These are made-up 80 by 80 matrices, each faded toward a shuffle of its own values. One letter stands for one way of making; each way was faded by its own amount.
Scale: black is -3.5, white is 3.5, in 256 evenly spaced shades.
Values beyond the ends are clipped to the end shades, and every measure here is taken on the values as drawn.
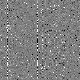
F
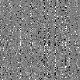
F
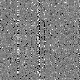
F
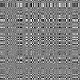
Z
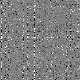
F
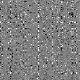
F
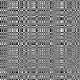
Z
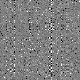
F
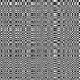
Z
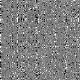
F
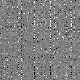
F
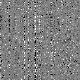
F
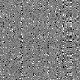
F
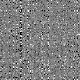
F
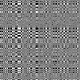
Z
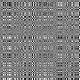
Z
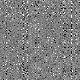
F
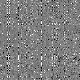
F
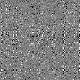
F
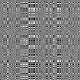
Z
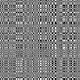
Z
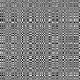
Z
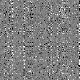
F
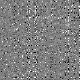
F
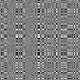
Z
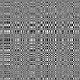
Z
